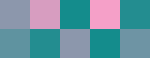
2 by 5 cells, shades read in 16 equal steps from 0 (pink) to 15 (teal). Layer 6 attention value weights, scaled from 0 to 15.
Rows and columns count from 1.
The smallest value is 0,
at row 1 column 4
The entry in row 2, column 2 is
14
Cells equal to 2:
1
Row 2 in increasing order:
7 9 10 14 15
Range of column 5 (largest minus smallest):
5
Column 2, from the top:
2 14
